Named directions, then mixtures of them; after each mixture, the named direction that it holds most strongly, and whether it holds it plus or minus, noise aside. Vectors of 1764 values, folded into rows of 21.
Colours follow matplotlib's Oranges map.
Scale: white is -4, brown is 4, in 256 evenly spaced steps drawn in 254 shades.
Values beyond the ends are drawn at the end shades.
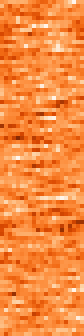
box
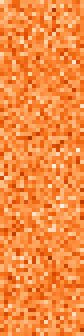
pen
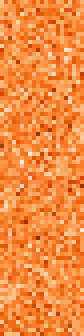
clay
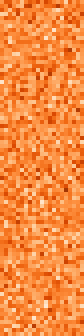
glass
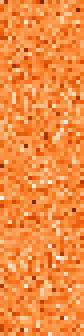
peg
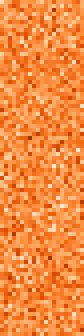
pen, plus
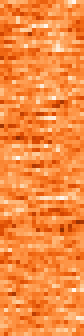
box, plus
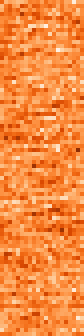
box, plus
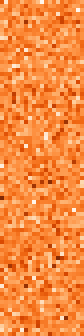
peg, minus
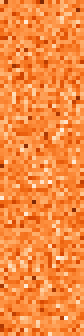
peg, plus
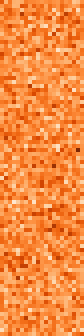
pen, minus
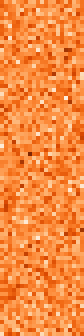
clay, minus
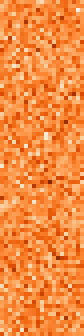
peg, minus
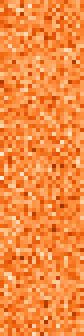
pen, minus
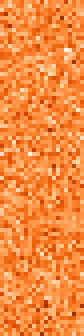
glass, minus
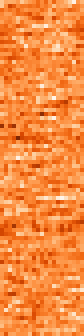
box, plus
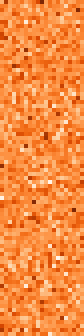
peg, plus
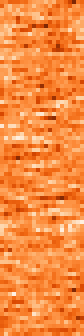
box, minus
